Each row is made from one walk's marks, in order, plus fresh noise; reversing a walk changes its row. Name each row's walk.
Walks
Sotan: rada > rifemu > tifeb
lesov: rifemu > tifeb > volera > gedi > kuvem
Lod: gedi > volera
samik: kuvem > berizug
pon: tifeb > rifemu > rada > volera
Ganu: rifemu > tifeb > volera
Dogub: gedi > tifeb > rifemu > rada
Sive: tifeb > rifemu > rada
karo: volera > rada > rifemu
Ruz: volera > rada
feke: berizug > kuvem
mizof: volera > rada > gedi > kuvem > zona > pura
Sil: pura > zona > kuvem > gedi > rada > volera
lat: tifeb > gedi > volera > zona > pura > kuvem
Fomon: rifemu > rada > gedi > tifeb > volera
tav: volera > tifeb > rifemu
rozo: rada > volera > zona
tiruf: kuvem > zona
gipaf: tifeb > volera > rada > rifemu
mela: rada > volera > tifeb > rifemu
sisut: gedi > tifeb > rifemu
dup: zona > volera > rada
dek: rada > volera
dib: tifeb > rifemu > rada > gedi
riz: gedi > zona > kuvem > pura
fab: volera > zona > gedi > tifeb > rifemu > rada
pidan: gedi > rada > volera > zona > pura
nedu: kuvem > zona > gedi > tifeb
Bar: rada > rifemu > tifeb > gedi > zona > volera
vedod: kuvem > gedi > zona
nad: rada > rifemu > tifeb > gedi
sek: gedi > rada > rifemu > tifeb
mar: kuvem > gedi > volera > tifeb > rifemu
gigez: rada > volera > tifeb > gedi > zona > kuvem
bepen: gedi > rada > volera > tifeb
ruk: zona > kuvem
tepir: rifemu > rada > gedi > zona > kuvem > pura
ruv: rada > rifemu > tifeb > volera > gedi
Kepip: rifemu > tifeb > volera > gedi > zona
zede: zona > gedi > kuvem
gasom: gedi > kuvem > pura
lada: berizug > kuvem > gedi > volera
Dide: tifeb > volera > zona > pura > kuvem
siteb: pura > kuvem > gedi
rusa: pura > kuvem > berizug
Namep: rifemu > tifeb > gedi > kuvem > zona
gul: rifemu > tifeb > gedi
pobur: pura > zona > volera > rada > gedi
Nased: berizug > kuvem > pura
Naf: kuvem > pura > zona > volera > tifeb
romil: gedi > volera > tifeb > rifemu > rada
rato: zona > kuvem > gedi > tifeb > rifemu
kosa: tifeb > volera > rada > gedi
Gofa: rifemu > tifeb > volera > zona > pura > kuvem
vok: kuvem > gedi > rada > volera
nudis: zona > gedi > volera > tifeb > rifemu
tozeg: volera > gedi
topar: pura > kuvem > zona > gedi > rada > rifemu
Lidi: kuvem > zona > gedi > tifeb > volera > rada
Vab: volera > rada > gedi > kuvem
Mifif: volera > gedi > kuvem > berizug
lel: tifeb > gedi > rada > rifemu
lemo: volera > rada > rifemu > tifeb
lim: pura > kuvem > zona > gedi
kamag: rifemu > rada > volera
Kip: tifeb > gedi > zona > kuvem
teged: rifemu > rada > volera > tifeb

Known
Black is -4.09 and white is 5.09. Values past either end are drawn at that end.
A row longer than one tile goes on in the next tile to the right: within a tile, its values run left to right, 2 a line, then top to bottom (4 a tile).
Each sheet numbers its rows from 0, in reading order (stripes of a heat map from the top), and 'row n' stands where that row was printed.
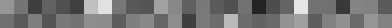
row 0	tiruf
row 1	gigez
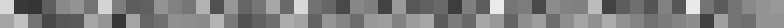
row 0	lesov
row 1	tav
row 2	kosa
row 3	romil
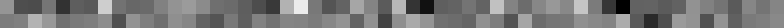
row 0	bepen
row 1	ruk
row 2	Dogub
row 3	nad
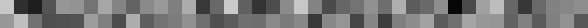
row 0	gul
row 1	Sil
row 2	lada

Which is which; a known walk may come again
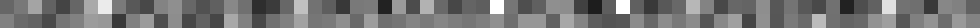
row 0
Naf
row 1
rozo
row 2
fab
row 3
pobur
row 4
gigez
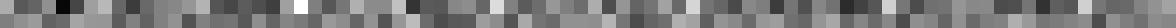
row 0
lada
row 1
rato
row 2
Kepip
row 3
tav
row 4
pidan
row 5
bepen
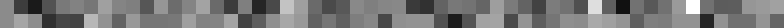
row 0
Sive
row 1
samik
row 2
teged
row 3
mar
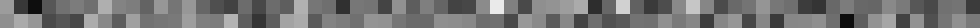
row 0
dib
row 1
mela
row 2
riz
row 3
Sil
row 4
kamag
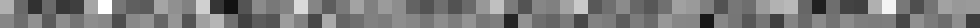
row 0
Lidi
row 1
Namep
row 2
gasom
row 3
siteb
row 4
vedod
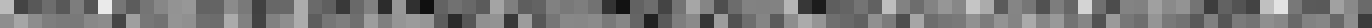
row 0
romil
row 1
Ruz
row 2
Fomon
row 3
tepir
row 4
Dogub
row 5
Lod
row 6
tiruf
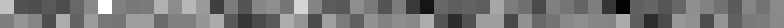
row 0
Kip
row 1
Gofa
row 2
ruv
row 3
nad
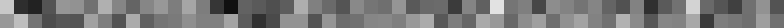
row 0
gul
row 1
Bar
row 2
kosa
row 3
Vab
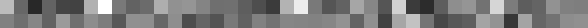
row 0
nedu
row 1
ruk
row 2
lesov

